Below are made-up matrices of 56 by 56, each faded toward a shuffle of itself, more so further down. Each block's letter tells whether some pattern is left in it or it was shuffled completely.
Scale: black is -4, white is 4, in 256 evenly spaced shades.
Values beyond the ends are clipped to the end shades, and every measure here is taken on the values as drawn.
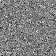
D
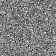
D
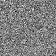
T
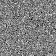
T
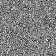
T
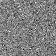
D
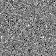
T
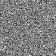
T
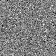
D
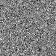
D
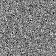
T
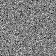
D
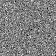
T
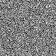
T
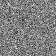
D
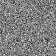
T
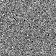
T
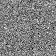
T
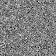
T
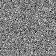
D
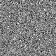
T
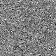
T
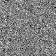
T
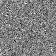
T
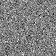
D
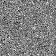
D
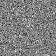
D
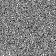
T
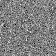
T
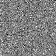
D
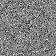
T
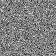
D
